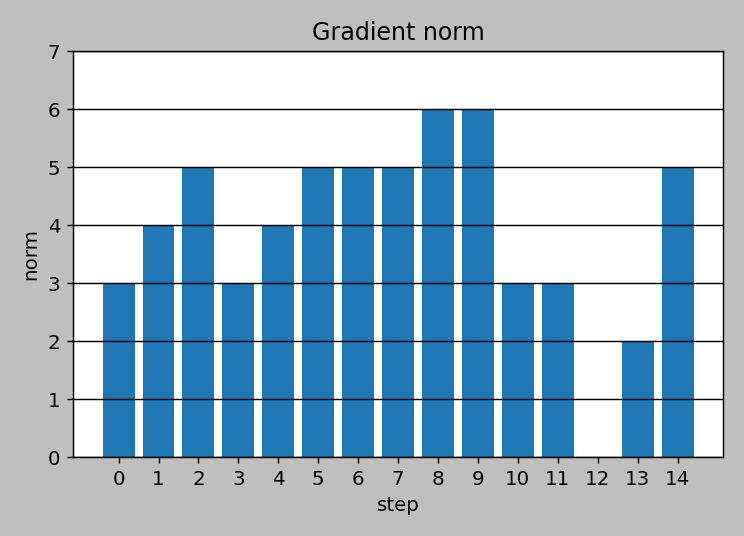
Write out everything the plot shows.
Title: Gradient norm
x-axis: step, ticks 0 1 2 3 4 5 6 7 8 9 10 11 12 13 14
y-axis: norm, ticks 0 1 2 3 4 5 6 7
Values:
3 4 5 3 4 5 5 5 6 6 3 3 0 2 5
